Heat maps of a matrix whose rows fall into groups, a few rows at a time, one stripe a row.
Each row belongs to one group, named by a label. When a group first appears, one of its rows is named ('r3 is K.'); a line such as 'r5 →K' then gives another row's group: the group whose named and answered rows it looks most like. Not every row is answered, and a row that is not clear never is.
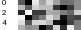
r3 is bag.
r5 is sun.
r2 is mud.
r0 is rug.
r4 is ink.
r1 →ink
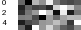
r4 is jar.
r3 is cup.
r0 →rug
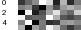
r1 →cup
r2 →mud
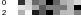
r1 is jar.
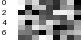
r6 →cup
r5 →ink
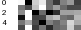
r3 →mud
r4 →cup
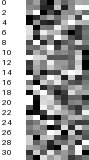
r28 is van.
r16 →rug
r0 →cup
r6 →ink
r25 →sun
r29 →sun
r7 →bag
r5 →bag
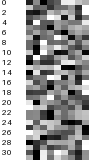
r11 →mud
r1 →van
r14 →mud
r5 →cup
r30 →rug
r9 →rug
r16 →van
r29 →van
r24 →ink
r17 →cup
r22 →cup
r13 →ink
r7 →bag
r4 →mud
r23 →cup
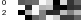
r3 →bag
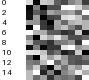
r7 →rug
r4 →cup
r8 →van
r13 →cup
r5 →mud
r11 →rug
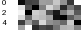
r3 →ink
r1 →bag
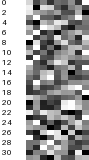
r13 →van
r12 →bag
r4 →rug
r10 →van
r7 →van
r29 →rug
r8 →mud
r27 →bag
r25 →sun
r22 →ink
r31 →cup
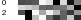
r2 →rug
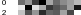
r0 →cup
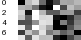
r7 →ink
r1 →sun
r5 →ink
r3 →ink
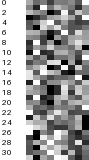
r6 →sun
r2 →sun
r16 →mud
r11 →van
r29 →rug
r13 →sun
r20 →cup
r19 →mud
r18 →sun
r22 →bag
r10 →mud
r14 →ink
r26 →bag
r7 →cup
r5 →rug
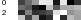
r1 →cup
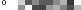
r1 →mud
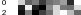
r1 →mud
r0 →van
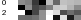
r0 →cup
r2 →bag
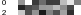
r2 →van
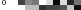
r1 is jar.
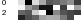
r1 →sun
